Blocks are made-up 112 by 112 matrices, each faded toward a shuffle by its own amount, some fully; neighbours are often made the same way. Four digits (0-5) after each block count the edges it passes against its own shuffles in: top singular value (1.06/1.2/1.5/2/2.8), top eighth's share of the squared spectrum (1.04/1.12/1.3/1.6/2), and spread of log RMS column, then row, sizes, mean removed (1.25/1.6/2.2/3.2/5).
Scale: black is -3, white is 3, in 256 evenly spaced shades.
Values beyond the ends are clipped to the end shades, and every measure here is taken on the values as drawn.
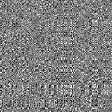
5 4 3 3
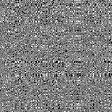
5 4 3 3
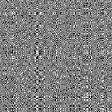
5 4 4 3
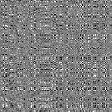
5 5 4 4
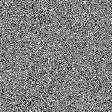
3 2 1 0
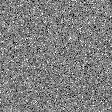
0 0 0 0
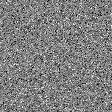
0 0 0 0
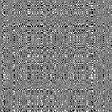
5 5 4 4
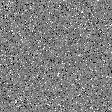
2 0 0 0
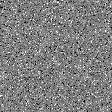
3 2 0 0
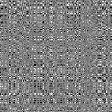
5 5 4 4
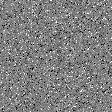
0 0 0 0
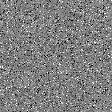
3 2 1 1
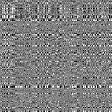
5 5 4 4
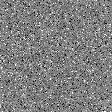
2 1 0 0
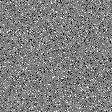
2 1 0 0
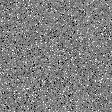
0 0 0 0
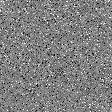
1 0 0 0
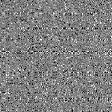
4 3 2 3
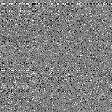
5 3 2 3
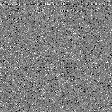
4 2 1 2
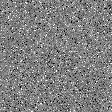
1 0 0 0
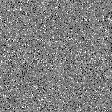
3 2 0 1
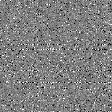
4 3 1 2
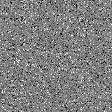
3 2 0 1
